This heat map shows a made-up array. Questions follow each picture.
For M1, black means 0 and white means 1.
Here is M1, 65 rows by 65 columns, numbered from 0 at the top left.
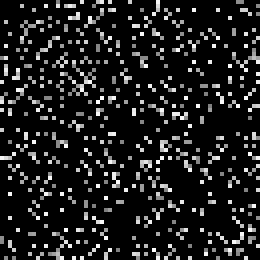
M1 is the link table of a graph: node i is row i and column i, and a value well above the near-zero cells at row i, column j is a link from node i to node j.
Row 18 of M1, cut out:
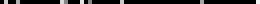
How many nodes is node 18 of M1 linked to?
9
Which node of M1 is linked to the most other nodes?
node 39
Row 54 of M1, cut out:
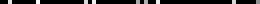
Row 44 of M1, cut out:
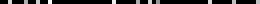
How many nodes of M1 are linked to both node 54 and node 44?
6
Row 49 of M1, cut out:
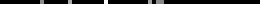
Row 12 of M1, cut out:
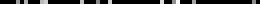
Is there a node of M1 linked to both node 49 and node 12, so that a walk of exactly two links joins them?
yes
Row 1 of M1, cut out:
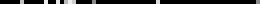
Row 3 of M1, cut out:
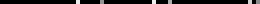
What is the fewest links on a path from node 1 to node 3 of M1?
2
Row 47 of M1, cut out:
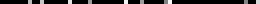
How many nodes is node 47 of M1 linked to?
10
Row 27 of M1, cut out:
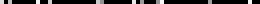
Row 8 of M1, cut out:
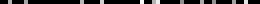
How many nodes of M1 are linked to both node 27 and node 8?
4
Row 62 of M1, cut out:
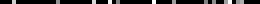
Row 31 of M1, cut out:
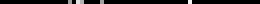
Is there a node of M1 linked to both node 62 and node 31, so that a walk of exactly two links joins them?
no
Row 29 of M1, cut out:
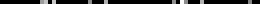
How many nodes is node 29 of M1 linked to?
10
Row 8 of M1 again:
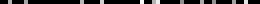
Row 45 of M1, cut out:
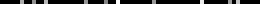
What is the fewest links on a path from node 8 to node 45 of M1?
1
